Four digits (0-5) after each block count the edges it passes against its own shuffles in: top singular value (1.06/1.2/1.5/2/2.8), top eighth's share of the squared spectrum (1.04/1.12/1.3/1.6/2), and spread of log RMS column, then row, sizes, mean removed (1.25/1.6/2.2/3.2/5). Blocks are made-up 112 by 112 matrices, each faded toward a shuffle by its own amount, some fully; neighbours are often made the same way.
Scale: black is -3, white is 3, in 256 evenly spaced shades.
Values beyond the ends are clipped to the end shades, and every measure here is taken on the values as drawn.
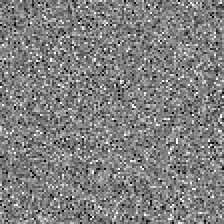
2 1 0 0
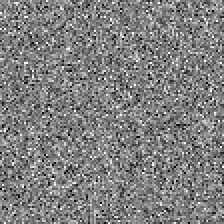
2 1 0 0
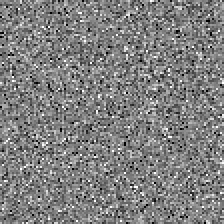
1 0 0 0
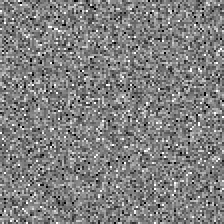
0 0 0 0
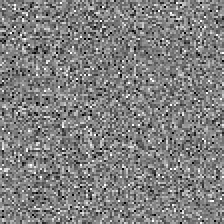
4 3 2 1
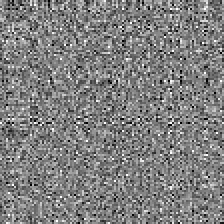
4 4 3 3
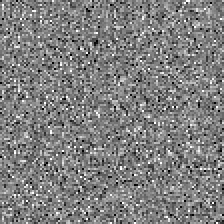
3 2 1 0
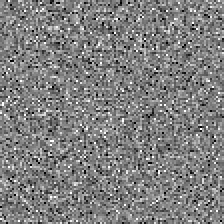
3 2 0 1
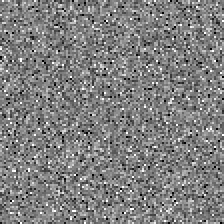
2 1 0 0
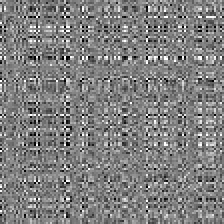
5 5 4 4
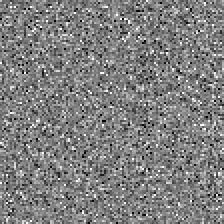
3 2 0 0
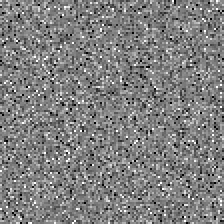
0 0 0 0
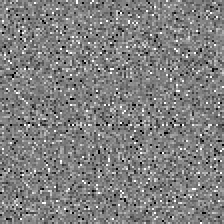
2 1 0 1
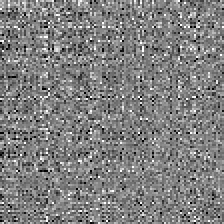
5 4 3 3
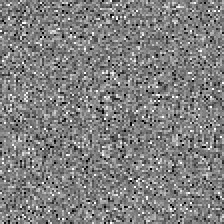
3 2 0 1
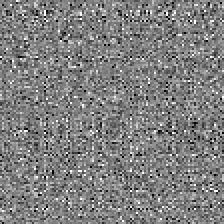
4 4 3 3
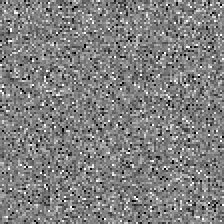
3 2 0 1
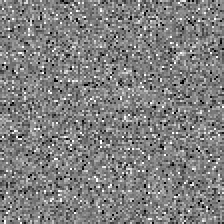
3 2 0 1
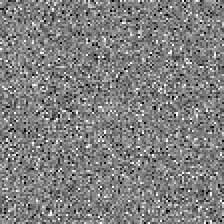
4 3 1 1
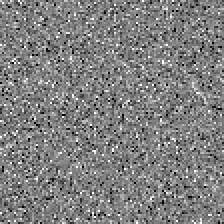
0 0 0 0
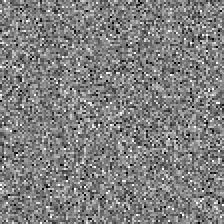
0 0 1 0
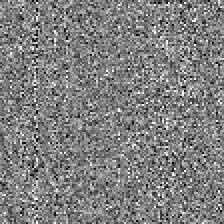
1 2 3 0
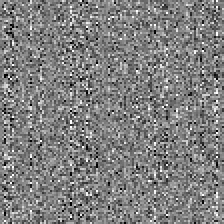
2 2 4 0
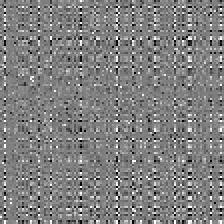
5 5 4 4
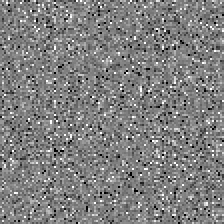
4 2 1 1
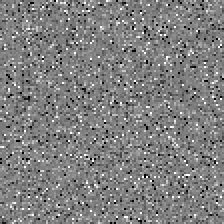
3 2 0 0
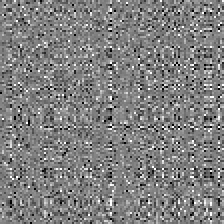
5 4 3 3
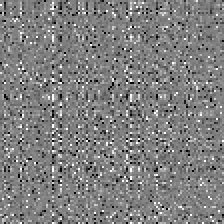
5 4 3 2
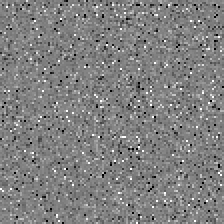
1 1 1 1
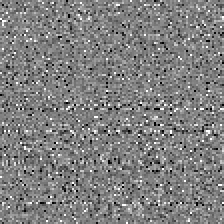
4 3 1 2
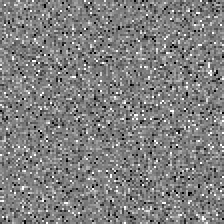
0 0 0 0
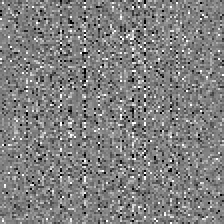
4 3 3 1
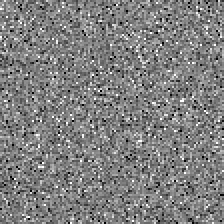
0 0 0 0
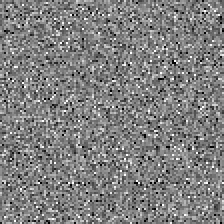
0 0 0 2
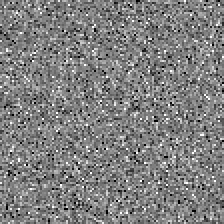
0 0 0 0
